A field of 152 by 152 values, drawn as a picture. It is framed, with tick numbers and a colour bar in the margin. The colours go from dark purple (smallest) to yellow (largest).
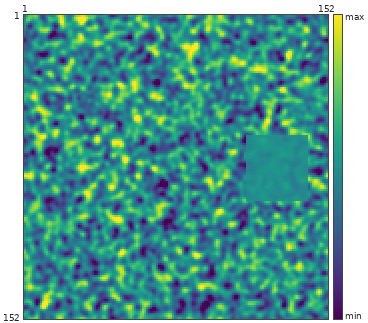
Odd patch: calmer, in the middle right. Slope: none. Calmest part: middle right. Grain: blotchy. Seam: none.
